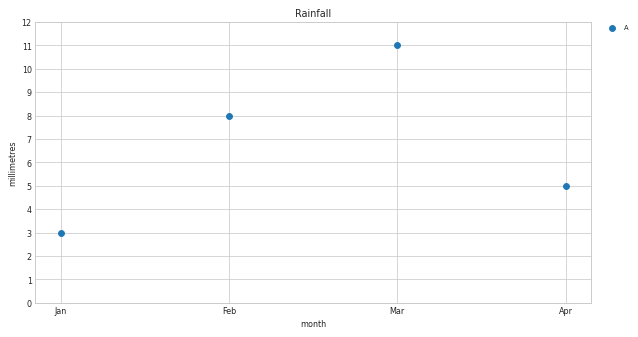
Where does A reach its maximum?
Mar
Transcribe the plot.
Title: Rainfall
x-axis: month, ticks Jan Feb Mar Apr
y-axis: millimetres, ticks 0 1 2 3 4 5 6 7 8 9 10 11 12
Legend: A
Values:
A: 3 8 11 5
